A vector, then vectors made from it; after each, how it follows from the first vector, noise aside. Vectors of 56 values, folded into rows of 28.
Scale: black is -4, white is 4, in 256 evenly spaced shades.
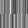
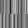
negated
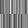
sign-scrambled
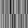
sign-scrambled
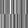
sign-scrambled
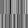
negated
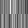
sign-scrambled
